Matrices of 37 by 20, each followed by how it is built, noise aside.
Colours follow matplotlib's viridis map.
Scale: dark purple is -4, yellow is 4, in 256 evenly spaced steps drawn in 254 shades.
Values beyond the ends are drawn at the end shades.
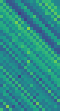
Toeplitz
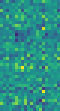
low rank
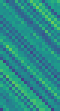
Toeplitz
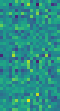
low rank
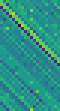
Toeplitz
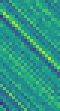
Toeplitz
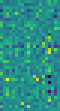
low rank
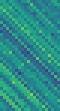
Toeplitz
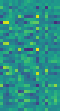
low rank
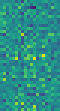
low rank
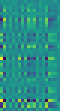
low rank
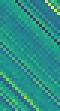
Toeplitz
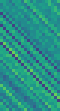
Toeplitz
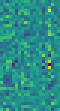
low rank
